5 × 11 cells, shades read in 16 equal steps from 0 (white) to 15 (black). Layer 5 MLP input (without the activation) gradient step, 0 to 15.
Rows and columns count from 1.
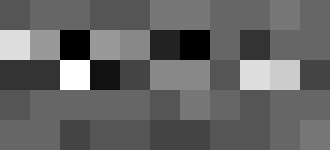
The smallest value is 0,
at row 3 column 3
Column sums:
43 45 44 49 47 49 49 47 43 38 46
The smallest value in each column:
2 6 0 6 7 7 7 9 2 3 8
